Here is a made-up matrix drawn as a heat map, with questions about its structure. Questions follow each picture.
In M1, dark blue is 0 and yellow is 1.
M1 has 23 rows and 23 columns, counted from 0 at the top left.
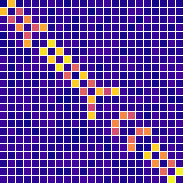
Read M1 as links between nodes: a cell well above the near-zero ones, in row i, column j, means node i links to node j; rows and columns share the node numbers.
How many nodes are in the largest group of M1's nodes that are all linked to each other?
2
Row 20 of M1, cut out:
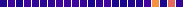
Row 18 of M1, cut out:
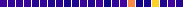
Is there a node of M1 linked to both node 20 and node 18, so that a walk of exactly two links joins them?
yes
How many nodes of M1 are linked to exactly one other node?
7
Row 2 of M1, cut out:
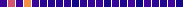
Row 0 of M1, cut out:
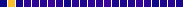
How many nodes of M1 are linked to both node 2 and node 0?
1
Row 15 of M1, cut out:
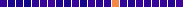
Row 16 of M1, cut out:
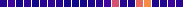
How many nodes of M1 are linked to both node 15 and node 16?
1
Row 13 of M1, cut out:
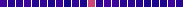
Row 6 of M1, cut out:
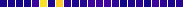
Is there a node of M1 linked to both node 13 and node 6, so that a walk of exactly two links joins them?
no
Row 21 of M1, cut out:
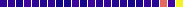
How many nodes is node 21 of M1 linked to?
2
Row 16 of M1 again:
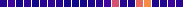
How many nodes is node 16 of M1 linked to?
3
